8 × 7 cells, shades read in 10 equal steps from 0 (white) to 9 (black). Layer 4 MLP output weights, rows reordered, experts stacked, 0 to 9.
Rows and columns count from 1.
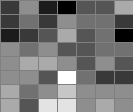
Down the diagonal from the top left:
7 5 6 6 6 7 4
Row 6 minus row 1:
-3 0 -2 -9 -1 1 4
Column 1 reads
7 7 8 4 4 4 3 3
